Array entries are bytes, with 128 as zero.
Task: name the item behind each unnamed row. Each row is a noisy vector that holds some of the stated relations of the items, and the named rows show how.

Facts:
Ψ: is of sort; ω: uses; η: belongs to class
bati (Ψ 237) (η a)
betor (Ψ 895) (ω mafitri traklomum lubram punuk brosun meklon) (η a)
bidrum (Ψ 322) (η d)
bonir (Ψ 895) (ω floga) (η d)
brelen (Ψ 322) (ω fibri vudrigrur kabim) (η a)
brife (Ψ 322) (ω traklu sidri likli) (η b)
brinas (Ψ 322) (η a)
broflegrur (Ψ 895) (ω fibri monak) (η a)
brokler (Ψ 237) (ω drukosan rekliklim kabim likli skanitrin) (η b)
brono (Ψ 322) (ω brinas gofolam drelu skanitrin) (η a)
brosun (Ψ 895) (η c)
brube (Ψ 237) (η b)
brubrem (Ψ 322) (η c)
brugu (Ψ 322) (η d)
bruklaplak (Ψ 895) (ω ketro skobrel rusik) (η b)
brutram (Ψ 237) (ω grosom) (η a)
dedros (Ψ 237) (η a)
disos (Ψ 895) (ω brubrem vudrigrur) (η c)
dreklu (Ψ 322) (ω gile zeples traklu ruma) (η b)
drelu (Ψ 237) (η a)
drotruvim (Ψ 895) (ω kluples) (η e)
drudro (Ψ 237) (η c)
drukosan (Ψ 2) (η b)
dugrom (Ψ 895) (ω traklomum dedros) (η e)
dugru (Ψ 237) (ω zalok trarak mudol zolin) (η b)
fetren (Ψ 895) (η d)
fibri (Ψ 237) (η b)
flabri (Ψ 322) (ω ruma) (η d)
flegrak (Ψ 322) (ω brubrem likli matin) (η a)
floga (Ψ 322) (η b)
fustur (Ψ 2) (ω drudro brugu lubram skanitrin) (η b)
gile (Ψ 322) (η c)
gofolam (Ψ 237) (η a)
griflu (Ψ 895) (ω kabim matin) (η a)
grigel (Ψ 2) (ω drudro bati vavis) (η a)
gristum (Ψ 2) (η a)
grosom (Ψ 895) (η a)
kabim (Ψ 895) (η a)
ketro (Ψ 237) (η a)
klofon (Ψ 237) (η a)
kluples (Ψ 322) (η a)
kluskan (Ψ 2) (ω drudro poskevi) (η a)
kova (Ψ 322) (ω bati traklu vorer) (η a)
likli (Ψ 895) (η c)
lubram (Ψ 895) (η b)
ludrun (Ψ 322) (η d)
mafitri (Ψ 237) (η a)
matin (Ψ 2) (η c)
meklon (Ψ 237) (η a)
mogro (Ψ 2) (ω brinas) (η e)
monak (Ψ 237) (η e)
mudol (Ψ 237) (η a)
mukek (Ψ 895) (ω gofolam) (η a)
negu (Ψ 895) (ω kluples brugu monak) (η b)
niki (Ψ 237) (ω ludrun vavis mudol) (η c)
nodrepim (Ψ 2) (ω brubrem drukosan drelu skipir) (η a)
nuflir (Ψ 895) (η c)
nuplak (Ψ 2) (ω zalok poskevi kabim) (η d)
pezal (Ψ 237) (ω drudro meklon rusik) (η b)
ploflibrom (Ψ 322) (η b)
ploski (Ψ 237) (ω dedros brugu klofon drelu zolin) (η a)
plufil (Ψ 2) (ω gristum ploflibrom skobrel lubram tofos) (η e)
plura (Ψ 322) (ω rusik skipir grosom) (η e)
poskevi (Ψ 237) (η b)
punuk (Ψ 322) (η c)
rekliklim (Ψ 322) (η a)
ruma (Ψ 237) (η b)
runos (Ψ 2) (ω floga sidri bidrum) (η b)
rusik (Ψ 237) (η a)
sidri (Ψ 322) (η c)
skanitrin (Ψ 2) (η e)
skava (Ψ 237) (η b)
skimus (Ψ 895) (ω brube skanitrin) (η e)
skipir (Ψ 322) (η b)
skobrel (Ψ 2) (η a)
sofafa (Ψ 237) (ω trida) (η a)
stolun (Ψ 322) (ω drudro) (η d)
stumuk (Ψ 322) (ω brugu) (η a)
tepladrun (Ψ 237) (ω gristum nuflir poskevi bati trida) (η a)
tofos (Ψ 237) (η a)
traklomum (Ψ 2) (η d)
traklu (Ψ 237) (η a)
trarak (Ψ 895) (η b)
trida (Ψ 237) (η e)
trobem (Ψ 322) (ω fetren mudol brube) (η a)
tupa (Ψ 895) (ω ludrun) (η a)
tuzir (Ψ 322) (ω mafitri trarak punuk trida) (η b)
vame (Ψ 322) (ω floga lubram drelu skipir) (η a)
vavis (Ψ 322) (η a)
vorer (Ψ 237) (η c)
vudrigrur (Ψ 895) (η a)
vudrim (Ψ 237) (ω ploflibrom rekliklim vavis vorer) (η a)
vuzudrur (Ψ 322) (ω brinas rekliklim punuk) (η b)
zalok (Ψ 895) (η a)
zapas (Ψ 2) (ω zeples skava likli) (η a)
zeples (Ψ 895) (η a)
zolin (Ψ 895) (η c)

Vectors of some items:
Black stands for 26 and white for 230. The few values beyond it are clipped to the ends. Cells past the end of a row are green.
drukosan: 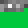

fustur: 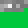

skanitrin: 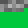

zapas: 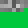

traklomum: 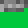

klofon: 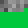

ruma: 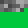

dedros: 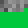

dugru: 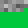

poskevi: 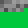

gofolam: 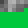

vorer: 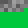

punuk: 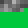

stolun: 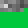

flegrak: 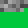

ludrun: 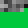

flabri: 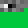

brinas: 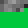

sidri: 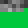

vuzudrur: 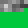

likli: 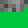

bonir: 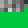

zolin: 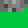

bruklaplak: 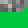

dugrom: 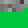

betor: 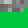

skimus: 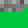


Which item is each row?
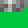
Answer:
mukek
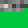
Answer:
brife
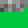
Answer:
griflu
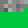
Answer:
ploski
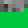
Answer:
zalok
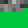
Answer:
brubrem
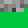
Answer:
negu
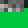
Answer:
bidrum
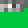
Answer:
runos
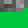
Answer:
zeples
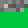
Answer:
kova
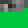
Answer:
gile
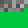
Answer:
trida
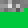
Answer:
nodrepim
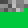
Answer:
monak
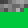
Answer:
skava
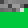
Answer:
kluples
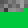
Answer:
traklu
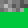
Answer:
vame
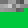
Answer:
mogro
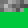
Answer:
brono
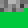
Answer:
disos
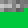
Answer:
nuplak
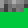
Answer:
fetren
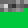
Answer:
dreklu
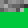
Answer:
trobem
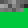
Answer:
brugu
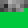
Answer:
vudrigrur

